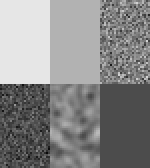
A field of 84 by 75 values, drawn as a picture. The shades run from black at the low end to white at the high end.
The table splits into 2 rows of 3 panels. Panel 1,1: very high, flat. Panel 1,2: high, flat. Panel 1,3: middling, fine-grained, strong in contrast. Panel 2,1: low, fine-grained. Panel 2,2: middling, blotchy. Panel 2,3: low, flat.
